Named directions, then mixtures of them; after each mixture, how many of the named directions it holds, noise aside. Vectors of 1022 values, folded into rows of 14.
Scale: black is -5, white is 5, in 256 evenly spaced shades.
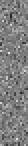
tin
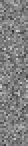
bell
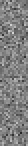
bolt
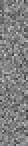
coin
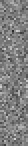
one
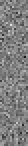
two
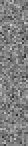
two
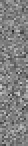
one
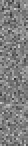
three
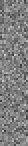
one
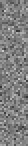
two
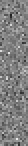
one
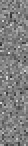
one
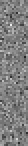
three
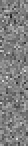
two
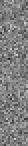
three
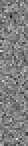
two
